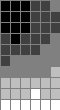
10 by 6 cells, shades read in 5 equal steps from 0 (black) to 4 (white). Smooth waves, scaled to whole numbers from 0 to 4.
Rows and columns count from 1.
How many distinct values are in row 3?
2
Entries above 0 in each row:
3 3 3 5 6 6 6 6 6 6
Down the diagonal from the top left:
0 0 0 1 2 2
